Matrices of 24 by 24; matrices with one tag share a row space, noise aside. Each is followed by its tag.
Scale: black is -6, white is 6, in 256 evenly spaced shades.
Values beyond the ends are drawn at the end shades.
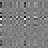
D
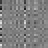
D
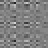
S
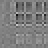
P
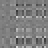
P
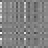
D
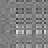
P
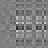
P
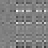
P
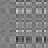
P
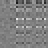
P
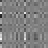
D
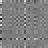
D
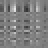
S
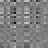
S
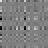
D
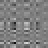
S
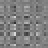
S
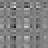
S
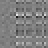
P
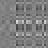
P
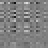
S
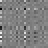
D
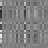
D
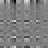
S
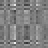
S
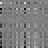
D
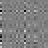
D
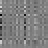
D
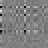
D
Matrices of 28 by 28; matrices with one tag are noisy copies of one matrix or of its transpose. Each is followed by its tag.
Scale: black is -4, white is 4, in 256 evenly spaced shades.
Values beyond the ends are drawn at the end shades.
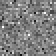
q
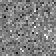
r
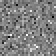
r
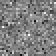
q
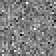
q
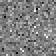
r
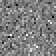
r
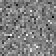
r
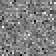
q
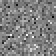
r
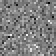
r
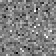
r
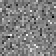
r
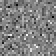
r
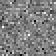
q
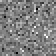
r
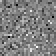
r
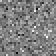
r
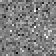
r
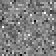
q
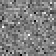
q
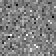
r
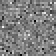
q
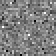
q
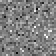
r
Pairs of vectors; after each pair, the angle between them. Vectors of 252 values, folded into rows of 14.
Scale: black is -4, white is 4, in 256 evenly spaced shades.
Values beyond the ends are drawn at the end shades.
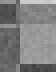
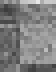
nearly parallel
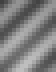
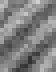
nearly opposite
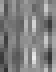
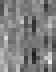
nearly opposite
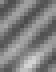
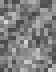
partly aligned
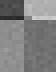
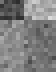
nearly parallel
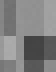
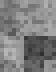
nearly parallel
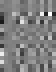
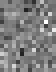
partly aligned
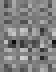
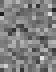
partly opposed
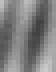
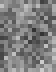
partly aligned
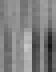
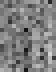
partly opposed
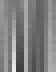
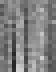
nearly opposite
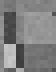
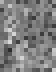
partly opposed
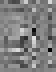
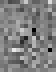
nearly parallel
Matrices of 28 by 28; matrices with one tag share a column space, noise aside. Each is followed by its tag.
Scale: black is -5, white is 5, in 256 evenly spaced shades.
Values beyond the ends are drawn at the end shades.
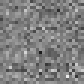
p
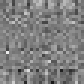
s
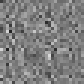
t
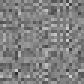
p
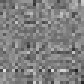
s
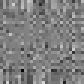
s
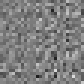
p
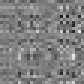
t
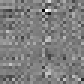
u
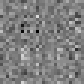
t
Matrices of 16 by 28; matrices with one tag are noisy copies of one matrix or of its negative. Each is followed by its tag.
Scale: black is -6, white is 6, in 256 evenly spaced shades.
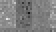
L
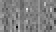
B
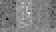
L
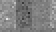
L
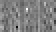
B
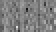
B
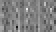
B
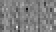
B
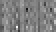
B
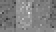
L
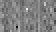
B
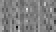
B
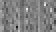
B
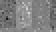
L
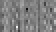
B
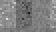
L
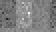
L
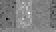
L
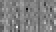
B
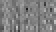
B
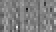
B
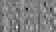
B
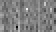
B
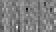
B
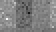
L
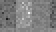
L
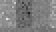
L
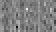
B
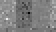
L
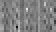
B
